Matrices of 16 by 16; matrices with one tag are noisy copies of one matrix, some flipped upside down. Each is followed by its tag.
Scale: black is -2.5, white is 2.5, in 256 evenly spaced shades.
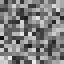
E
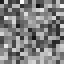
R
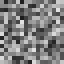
E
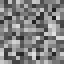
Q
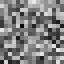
R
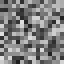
E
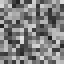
E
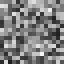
R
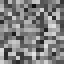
Q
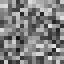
R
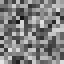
E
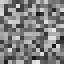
Q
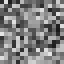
R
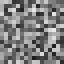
Q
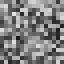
R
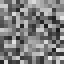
R
